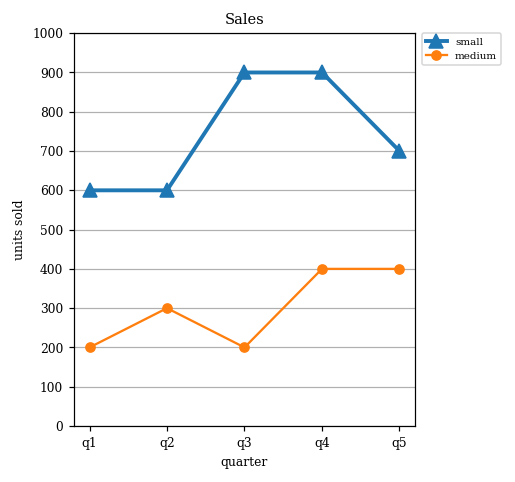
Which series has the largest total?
small
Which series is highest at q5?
small
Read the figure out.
Title: Sales
x-axis: quarter, ticks q1 q2 q3 q4 q5
y-axis: units sold, ticks 0 100 200 300 400 500 600 700 800 900 1000
Legend: small, medium
Values:
small: 600 600 900 900 700
medium: 200 300 200 400 400
